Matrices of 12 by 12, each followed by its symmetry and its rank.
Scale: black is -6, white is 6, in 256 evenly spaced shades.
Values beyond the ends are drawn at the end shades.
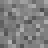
antisymmetric, full rank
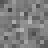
symmetric, full rank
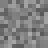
antisymmetric, full rank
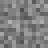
antisymmetric, full rank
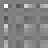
symmetric, rank one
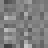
neither, rank two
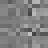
neither, rank two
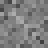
symmetric, full rank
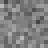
antisymmetric, full rank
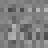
neither, rank two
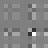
symmetric, rank one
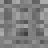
neither, rank two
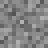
symmetric, full rank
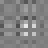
symmetric, rank one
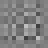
symmetric, rank one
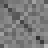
symmetric, full rank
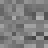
neither, rank two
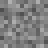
antisymmetric, full rank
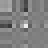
symmetric, rank one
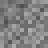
symmetric, full rank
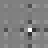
symmetric, rank one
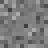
symmetric, full rank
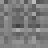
neither, rank two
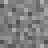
antisymmetric, full rank
